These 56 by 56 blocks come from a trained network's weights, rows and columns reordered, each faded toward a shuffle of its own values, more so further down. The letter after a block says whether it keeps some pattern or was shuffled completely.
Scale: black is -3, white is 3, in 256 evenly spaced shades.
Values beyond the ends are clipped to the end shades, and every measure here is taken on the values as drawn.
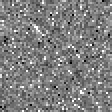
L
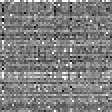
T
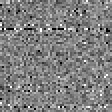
T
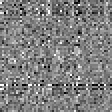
T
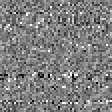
T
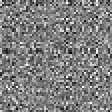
T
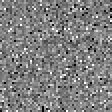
L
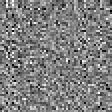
T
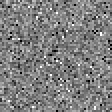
L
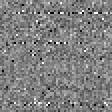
T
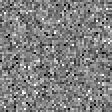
L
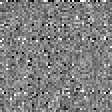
T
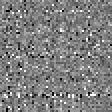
T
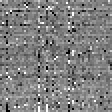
T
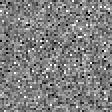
L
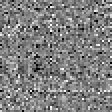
T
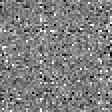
T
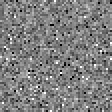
L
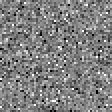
L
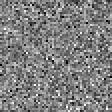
L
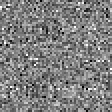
T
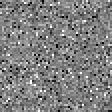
L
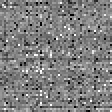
T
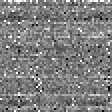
T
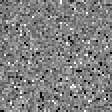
L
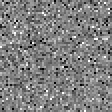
L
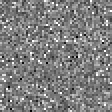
L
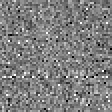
T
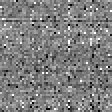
T
